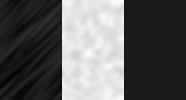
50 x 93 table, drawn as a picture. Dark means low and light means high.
The table splits into one row of 3 panels. Panel 1,1: very low, slanting up to the right, faint in contrast. Panel 1,2: very high, blotchy, faint in contrast. Panel 1,3: very low, flat.
